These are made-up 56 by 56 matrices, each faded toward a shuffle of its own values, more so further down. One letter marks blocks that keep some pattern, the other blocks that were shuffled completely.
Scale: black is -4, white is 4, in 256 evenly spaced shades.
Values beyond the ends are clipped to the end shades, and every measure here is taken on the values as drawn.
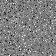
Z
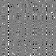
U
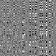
U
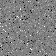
Z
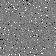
Z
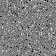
Z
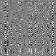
U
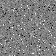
Z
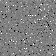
Z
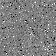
Z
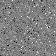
Z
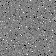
Z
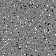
Z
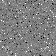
Z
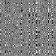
U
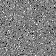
Z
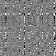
U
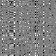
U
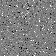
Z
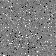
Z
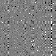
U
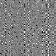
U
